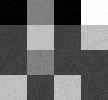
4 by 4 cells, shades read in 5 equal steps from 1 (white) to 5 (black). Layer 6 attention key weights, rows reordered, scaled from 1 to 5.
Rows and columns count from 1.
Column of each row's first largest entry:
1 1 1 2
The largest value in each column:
5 4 5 4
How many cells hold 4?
7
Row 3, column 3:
4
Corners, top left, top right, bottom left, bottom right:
5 1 2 4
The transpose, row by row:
5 4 4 2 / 3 2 3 4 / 5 4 4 2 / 1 2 4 4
